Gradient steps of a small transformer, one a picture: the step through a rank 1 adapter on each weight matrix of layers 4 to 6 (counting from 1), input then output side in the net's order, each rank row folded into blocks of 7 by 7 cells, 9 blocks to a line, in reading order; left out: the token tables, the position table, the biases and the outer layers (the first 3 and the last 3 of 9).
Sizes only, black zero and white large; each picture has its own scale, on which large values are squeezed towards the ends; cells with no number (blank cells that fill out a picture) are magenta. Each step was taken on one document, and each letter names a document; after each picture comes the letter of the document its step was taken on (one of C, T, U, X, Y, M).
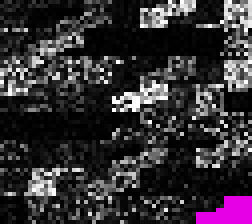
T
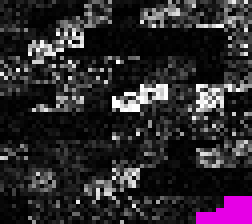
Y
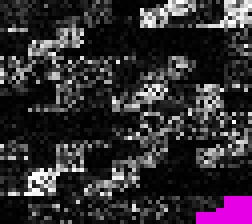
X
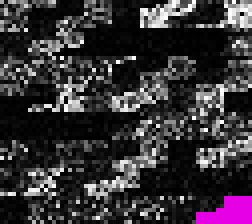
Y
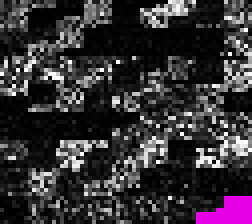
T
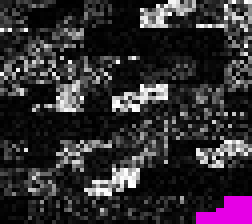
Y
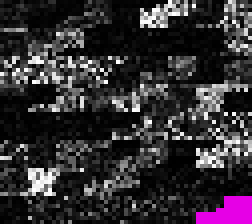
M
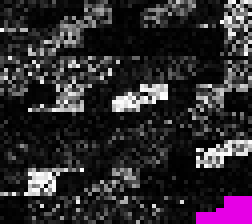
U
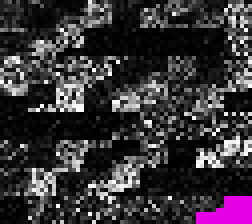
T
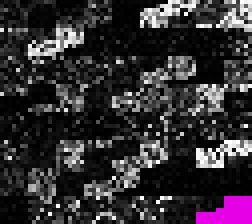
Y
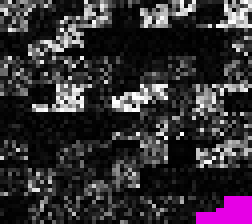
Y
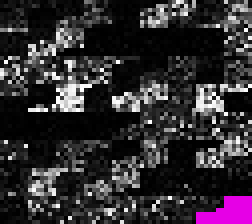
T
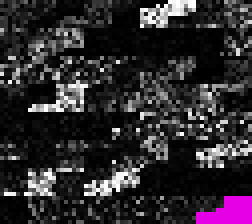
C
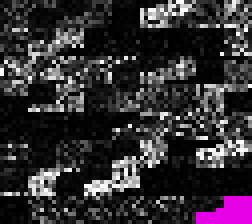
C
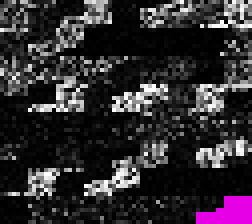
C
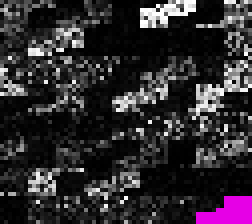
U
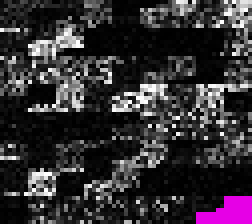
C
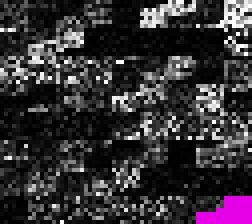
X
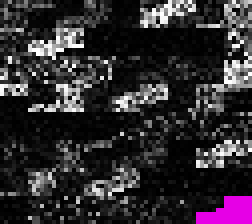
U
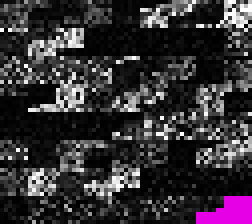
M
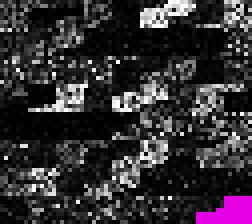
T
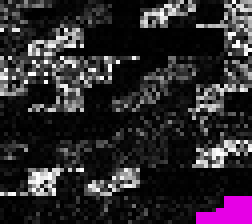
U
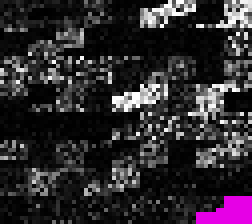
X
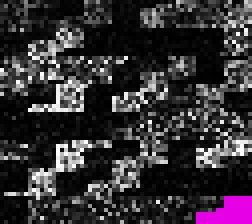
X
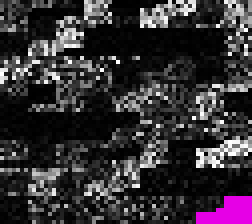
T
